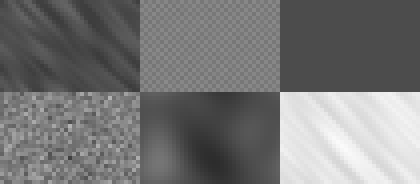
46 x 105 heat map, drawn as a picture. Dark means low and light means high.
The table splits into 2 rows of 3 panels. Panel 1,1: low, slanting down to the right, faint in contrast. Panel 1,2: middling, checkered, faint in contrast. Panel 1,3: low, flat. Panel 2,1: middling, fine-grained. Panel 2,2: low, smooth. Panel 2,3: very high, slanting down to the right, faint in contrast.
